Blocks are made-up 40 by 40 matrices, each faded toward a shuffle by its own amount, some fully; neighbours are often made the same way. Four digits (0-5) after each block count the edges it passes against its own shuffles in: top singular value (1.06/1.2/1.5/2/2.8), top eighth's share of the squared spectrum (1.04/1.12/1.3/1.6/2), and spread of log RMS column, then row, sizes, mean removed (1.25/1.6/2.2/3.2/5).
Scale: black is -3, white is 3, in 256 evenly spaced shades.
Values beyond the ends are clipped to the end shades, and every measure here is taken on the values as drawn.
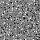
1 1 0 0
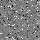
2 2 1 0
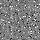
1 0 0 0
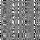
4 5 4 2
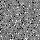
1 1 0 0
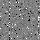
2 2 1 0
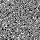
0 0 0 0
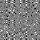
4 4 2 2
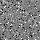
0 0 0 0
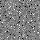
2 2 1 0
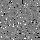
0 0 0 0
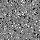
0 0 0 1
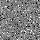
0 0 0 0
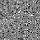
3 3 1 1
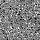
1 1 0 0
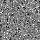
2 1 0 0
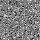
1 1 0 0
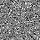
2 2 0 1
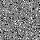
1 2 1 0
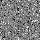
2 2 1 0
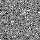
1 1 0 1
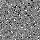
2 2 0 0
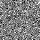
2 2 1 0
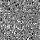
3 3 1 0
